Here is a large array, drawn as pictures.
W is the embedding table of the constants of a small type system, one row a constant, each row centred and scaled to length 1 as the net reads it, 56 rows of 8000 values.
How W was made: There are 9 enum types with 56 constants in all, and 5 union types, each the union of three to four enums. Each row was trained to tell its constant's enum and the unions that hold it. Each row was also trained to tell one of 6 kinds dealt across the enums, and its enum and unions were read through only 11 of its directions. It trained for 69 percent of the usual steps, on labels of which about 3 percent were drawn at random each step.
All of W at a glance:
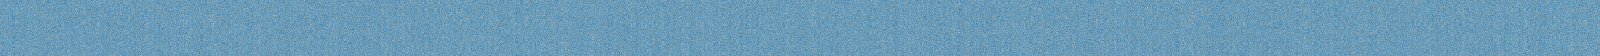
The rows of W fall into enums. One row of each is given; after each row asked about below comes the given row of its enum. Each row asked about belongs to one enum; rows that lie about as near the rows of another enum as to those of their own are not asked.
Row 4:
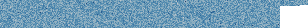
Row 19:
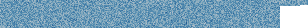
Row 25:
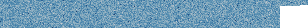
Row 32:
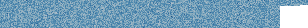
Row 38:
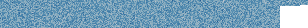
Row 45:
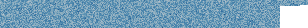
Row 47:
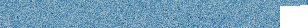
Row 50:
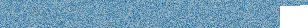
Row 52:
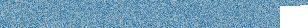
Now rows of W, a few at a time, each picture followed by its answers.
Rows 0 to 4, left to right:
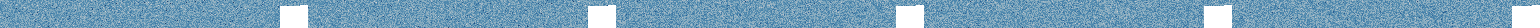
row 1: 19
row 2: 32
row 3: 32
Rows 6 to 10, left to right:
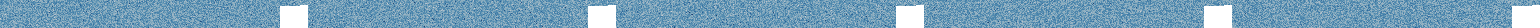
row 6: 38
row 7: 52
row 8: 45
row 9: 50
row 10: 19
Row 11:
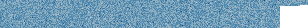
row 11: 45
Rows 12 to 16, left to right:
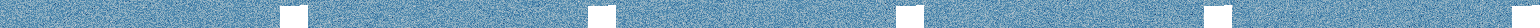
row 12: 52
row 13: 50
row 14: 38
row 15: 25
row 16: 47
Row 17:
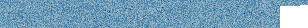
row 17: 38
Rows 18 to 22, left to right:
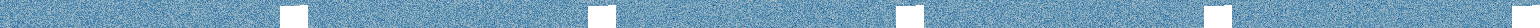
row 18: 32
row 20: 52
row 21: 19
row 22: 45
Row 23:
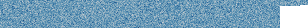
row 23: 25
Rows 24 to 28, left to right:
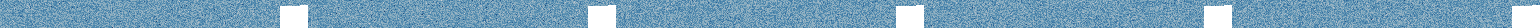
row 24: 38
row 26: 38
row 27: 50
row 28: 50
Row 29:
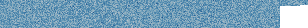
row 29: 38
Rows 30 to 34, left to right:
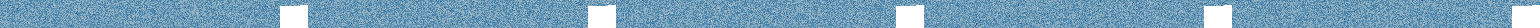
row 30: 32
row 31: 45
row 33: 32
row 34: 50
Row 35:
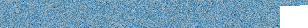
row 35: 52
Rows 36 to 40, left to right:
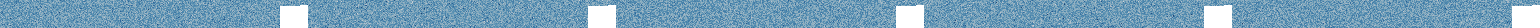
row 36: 19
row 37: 25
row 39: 4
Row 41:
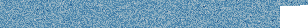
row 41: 50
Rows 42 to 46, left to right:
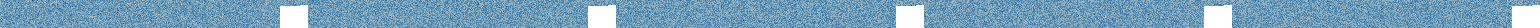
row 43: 19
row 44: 25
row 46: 52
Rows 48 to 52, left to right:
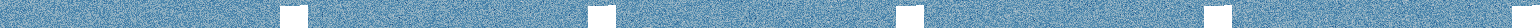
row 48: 45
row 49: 25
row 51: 25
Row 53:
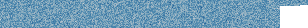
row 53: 32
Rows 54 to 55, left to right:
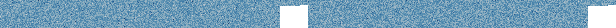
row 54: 52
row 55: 50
